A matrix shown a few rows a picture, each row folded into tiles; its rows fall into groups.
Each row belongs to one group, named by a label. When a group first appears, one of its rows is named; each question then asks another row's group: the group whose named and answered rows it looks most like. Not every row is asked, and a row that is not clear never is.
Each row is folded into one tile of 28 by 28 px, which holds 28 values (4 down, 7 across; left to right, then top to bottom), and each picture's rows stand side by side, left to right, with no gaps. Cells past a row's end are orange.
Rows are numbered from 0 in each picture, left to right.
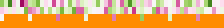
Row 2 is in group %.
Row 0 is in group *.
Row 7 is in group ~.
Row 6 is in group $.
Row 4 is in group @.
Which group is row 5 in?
$
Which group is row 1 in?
*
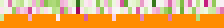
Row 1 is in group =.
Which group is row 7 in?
$
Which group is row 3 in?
%
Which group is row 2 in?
@
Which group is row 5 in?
~
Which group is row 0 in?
$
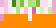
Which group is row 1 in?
*
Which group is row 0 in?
%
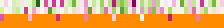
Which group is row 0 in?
%
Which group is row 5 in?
=
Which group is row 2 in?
%
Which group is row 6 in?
%
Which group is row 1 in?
*
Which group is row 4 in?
~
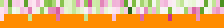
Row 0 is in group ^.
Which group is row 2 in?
*
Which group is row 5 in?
*
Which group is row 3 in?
^
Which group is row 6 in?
%
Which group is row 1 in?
$
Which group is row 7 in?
=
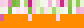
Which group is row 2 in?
%
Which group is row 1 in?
~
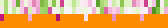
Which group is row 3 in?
%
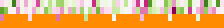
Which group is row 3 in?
$
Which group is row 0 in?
~
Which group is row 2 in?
*
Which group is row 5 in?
^
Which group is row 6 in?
^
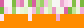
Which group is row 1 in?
^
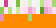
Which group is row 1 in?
^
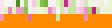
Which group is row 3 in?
=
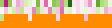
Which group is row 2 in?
^
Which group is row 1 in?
^
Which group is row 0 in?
^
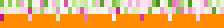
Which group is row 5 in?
%
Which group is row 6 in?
@
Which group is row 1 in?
=
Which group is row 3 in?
=
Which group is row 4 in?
*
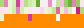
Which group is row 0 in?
^
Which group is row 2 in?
^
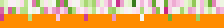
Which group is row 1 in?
^
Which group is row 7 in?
^
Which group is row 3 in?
*
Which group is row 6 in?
$
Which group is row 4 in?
@
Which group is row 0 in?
=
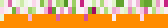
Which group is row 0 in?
$
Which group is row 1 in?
~
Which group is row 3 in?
=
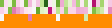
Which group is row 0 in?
^
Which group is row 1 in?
%
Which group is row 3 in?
$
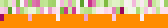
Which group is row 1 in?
@
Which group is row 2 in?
=
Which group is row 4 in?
=
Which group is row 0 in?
*
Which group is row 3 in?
@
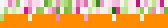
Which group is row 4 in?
~
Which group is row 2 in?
~
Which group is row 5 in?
~
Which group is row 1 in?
$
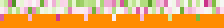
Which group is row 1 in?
~
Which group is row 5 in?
*
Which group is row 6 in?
$
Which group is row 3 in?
*
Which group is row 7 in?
$
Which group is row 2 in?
@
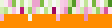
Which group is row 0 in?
@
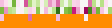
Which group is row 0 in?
~
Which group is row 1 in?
*
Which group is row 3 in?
=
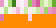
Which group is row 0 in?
~
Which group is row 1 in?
@
